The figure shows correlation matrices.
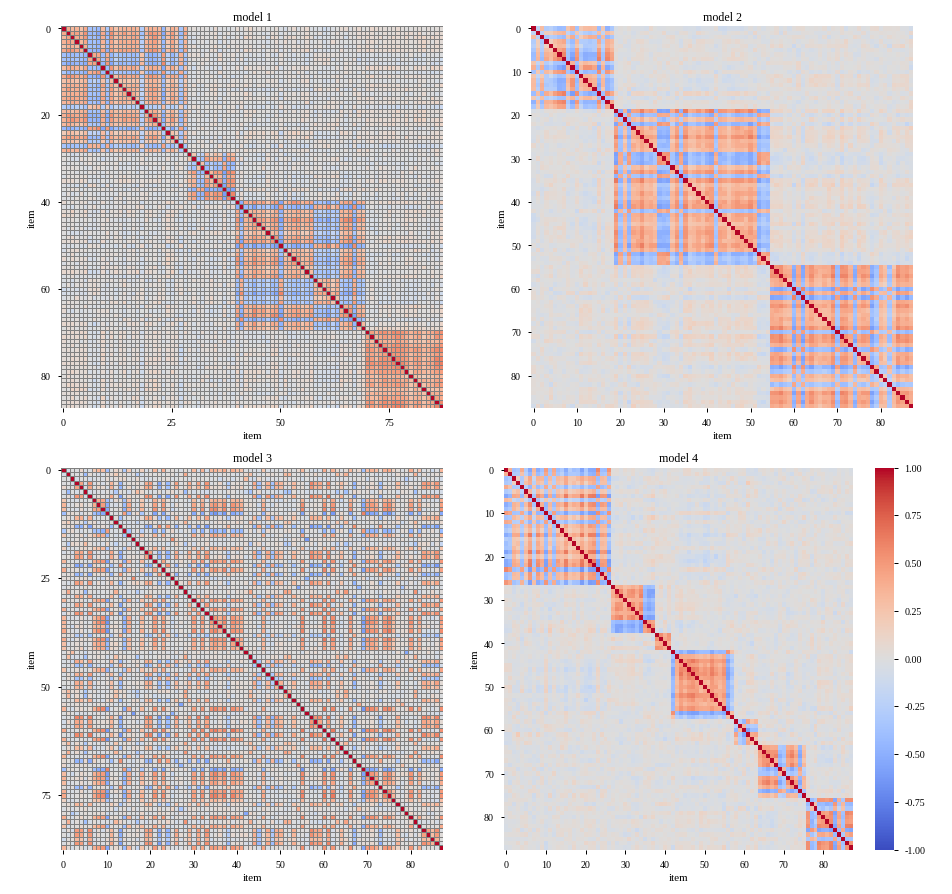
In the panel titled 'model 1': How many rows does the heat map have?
88
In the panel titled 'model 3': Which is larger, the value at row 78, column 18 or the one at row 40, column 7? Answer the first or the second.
the second
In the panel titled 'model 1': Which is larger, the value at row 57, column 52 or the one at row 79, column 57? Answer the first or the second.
the first
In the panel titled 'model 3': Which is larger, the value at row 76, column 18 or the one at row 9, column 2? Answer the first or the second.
the first
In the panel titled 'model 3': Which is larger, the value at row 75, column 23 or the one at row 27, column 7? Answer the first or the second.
the first
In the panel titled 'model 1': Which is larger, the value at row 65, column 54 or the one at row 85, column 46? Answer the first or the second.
the first
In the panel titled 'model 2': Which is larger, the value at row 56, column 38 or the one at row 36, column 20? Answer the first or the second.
the first
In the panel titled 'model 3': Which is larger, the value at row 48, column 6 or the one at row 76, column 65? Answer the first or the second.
the second
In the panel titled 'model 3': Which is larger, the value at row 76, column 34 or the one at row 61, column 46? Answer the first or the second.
the first
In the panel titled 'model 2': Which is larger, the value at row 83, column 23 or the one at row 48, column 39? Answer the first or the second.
the second
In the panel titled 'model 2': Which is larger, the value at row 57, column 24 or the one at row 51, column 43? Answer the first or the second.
the second
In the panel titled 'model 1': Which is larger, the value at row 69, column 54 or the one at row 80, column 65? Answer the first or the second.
the first
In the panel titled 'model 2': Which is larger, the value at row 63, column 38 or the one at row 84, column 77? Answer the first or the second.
the second
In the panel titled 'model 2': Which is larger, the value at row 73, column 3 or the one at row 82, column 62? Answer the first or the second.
the second
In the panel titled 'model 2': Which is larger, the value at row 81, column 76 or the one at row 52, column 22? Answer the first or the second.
the second
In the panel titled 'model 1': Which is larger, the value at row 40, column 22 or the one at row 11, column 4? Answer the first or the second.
the second
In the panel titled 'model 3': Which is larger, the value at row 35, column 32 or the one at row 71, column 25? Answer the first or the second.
the first
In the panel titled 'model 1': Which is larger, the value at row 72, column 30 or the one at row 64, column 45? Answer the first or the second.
the second
